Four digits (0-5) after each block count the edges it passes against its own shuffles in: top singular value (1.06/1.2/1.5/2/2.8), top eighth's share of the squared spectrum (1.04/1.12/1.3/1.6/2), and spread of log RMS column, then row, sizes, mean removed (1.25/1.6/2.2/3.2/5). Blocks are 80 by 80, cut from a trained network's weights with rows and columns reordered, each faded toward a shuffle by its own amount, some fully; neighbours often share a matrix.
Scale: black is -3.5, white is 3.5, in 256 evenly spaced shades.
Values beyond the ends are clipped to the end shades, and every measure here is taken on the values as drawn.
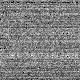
4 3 0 2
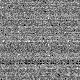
4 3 1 2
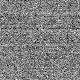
2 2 0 0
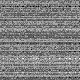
5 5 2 3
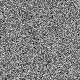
0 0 0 0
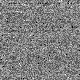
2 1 0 0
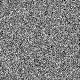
1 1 0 0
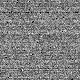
3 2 0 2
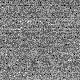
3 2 0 0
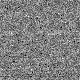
1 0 0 0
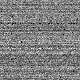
4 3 1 2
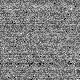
3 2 0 1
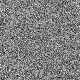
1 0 0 0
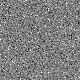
0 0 0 0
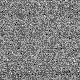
2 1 0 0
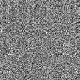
3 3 0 2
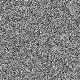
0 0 0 0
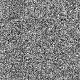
2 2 0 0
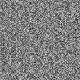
3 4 1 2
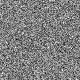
1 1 0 0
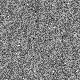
0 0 0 0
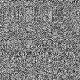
4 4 0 2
